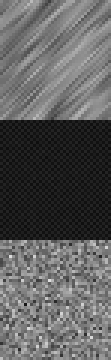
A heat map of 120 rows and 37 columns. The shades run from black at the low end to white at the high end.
It is made of 3 by 1 panels. Panel 1,1: middling, slanting up to the right. Panel 2,1: very low, checkered, faint in contrast. Panel 3,1: middling, fine-grained, strong in contrast.
